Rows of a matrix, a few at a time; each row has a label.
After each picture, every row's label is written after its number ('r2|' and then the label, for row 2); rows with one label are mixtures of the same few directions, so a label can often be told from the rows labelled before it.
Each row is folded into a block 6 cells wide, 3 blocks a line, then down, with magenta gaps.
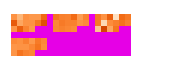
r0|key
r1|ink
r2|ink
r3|ink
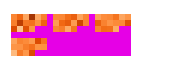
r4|ink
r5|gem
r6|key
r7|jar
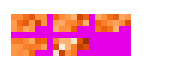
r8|gem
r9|key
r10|key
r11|key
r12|key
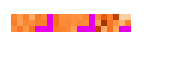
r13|ink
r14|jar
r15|key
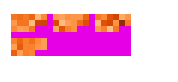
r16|gem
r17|key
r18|gem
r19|key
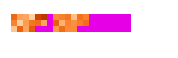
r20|key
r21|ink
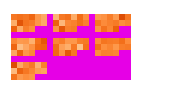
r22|key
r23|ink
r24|jar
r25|key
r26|gem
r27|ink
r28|ink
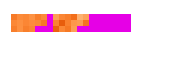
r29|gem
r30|key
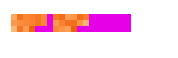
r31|jar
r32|key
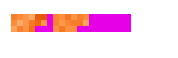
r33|key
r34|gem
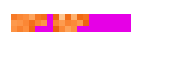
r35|key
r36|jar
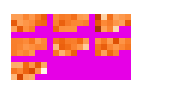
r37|key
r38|key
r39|jar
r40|jar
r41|key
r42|ink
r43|gem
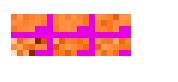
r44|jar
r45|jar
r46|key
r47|jar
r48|ink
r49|ink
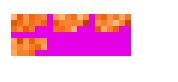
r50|ink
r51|key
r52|gem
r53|jar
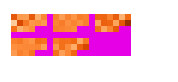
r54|ink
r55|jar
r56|gem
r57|key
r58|gem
